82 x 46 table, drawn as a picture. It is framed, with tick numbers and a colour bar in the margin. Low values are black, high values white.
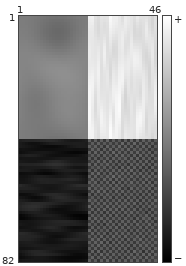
The table splits into 2 rows of 2 panels. Panel 1,1: middling, smooth, faint in contrast. Panel 1,2: very high, streaked downward, faint in contrast. Panel 2,1: very low, streaked across, faint in contrast. Panel 2,2: low, checkered.
